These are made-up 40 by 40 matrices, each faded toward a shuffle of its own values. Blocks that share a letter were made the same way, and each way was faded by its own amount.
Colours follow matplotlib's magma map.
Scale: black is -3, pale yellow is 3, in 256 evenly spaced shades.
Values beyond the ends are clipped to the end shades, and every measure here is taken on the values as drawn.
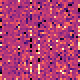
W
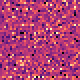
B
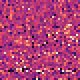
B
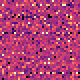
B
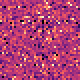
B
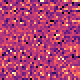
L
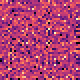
L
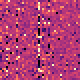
W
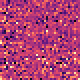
L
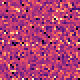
B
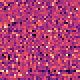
B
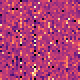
W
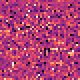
B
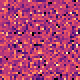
L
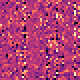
W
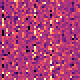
W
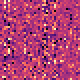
W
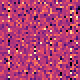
W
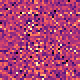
L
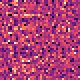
L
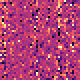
W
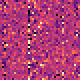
W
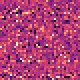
B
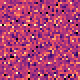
B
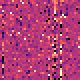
W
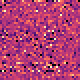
B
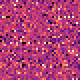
B
